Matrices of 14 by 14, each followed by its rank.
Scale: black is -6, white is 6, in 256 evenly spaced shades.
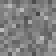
full rank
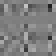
two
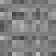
two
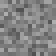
full rank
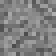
full rank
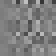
two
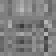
two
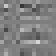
two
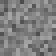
full rank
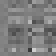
two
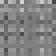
two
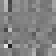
two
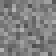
full rank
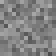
full rank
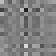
two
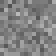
full rank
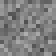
full rank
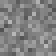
full rank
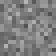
full rank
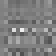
two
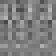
two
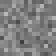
full rank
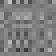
two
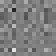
two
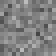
full rank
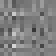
two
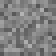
full rank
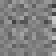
two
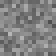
full rank
